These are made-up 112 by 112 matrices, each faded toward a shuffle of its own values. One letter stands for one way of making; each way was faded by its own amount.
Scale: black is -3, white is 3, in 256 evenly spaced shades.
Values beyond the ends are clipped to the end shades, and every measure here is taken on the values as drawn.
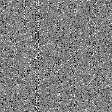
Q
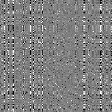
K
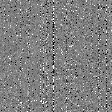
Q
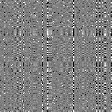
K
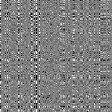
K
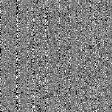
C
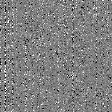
Q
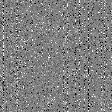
Q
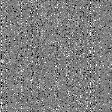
Q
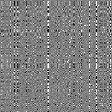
K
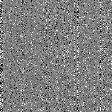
Q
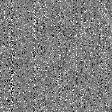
Q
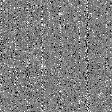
Q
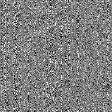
C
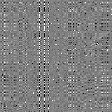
K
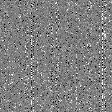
Q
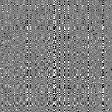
K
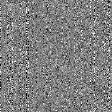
C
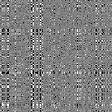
K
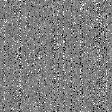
Q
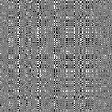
K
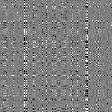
K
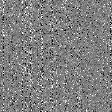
Q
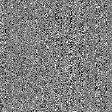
C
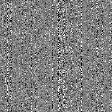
C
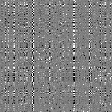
K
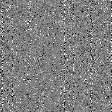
Q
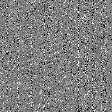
Q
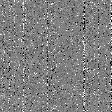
Q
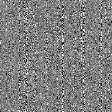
C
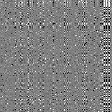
K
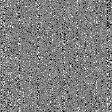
Q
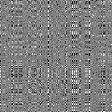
K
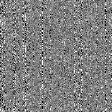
C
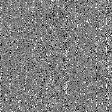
Q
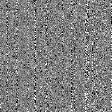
C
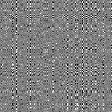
K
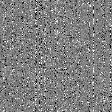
Q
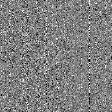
C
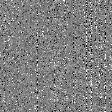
Q
